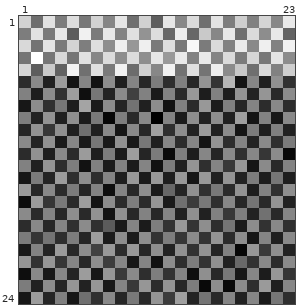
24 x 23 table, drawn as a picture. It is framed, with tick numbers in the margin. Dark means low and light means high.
The top part is higher, up to a seam about 20% of the way down. On average the colour sits 40% of the way up the scale. The field is checkered.
